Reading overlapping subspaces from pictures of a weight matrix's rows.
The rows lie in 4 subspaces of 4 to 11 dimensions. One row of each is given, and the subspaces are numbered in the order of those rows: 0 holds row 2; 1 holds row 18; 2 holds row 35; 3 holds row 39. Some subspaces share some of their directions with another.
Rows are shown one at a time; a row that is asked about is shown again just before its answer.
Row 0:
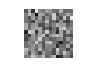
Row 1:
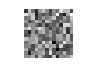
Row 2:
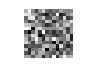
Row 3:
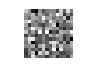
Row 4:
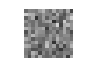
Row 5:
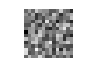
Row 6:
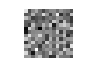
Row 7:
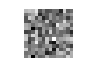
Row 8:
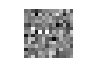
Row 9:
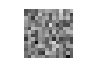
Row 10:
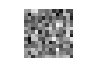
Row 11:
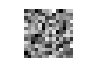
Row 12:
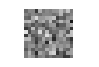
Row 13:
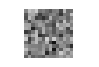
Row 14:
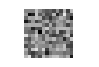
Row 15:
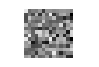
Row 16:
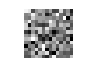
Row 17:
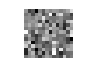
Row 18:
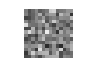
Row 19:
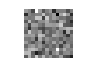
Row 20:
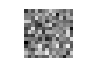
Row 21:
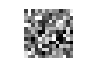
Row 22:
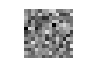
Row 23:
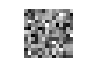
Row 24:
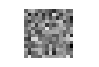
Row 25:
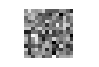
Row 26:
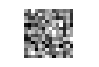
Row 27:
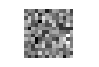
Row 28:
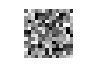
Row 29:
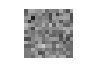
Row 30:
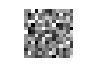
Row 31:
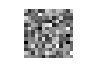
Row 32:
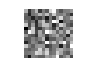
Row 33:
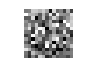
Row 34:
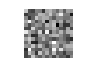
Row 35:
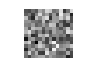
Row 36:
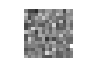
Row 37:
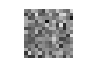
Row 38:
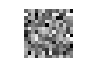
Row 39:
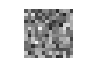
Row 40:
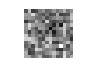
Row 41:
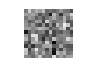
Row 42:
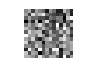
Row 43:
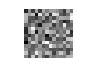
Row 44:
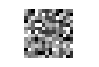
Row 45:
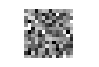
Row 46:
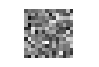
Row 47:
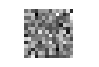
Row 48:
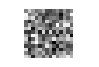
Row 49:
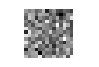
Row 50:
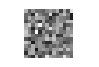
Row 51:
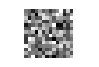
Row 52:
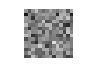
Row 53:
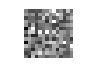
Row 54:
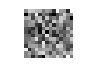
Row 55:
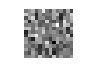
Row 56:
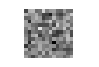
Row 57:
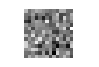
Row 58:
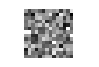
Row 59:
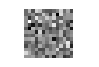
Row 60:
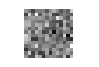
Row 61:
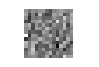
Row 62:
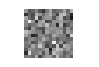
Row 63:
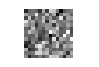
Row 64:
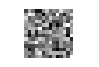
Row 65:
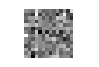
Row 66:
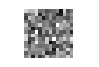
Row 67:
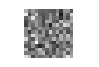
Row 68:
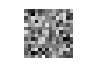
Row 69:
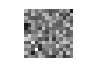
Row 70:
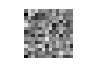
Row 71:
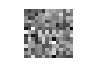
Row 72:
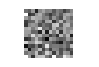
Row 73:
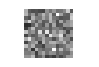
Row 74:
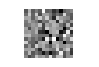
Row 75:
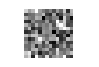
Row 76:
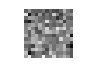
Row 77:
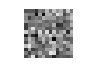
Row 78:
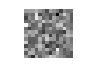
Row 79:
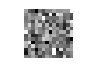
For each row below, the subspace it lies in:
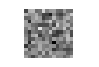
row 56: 1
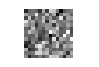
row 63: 1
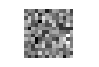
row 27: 1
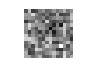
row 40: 3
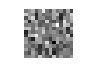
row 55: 3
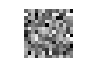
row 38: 3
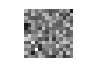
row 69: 1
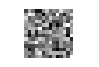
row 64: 3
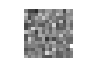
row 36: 2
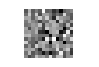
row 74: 1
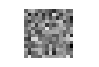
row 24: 3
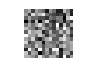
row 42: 3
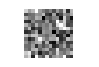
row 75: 1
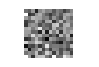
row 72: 2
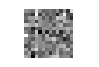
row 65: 3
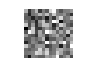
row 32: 1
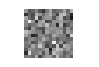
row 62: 3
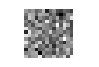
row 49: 3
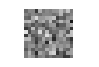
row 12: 1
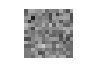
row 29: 2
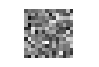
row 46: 1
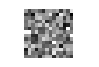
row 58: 0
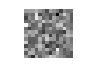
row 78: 1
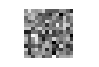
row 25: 0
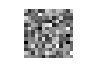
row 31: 1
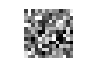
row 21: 1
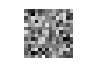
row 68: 3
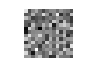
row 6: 1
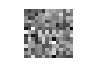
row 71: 0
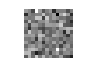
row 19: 1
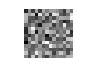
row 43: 1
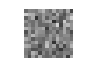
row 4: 3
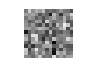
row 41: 0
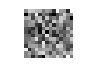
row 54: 3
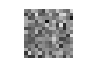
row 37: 3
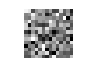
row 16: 0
